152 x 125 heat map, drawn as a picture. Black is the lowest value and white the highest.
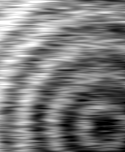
Concentric rings centre on the bottom right. Neither half mirrors the other. The ninth with the highest average is the top left. The field climbs toward the top left. The bottom right is the ninth with the lowest average.
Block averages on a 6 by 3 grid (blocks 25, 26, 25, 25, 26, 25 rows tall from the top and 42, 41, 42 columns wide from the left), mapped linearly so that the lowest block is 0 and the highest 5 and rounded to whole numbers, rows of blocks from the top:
5 3 2 | 4 3 2 | 3 3 1 | 3 2 1 | 2 1 1 | 2 1 0
